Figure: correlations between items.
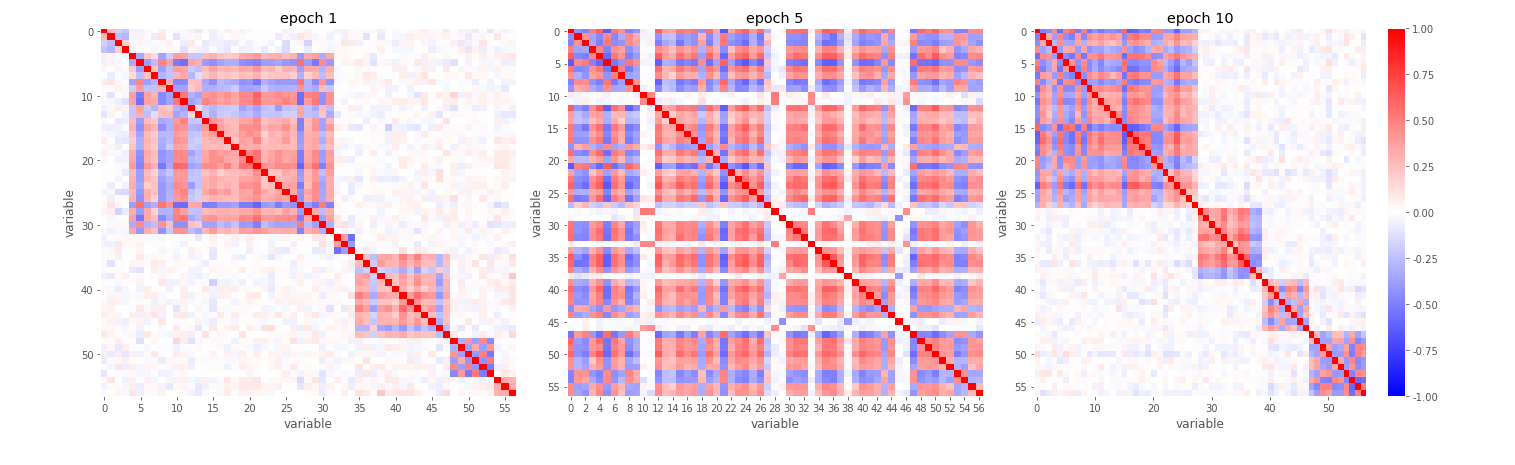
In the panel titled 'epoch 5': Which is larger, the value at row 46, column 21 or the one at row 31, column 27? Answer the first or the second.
the first
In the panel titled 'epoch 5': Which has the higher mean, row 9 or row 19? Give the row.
19
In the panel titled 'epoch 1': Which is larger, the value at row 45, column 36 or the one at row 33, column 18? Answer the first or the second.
the first
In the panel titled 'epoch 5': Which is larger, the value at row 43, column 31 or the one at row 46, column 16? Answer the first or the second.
the second
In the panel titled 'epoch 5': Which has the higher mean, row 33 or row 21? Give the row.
33
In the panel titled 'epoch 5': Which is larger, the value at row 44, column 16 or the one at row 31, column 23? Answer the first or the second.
the second
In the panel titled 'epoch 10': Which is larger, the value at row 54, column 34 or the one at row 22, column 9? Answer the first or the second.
the second
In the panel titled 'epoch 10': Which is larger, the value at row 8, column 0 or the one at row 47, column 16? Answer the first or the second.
the first
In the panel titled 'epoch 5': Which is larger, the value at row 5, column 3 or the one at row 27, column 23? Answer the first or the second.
the second
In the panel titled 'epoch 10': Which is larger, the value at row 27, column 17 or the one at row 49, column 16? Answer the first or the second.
the first
